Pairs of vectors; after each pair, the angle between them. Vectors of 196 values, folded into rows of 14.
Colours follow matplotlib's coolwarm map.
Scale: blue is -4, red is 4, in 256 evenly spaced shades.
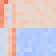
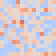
orthogonal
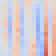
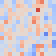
partly opposed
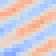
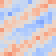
nearly opposite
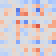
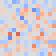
partly aligned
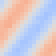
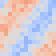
nearly parallel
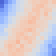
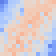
nearly parallel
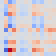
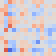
nearly opposite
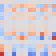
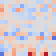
nearly opposite
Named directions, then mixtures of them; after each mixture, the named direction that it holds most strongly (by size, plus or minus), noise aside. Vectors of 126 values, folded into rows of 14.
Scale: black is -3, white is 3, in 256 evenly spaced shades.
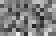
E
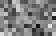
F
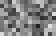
F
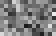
F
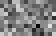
F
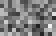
F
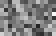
F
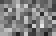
E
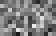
E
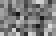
E
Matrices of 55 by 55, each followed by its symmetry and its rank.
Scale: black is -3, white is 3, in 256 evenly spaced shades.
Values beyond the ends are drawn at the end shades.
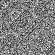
symmetric, full rank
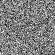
neither, full rank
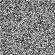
symmetric, full rank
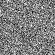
neither, full rank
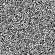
symmetric, full rank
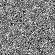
symmetric, full rank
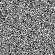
neither, full rank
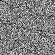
neither, full rank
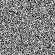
neither, full rank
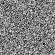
symmetric, full rank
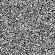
neither, full rank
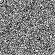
symmetric, full rank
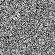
symmetric, full rank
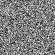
neither, full rank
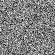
neither, full rank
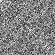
symmetric, full rank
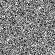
symmetric, full rank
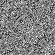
symmetric, full rank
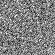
symmetric, full rank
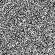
symmetric, full rank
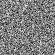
neither, full rank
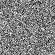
neither, full rank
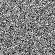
neither, full rank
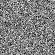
neither, full rank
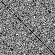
symmetric, full rank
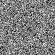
symmetric, full rank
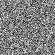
neither, full rank
